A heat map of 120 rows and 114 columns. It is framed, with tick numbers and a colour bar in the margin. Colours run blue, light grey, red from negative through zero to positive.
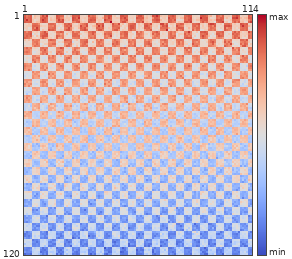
On average the colour sits 50% of the way up the scale. The field climbs toward the top. No single row or column stands out from its neighbours. A checkerboard runs through the table.
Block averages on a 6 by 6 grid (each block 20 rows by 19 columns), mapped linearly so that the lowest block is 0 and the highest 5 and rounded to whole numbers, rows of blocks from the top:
5 5 5 5 5 5
4 4 4 4 4 4
3 3 3 3 3 3
2 2 2 2 2 2
1 1 1 1 1 1
0 0 0 0 0 0
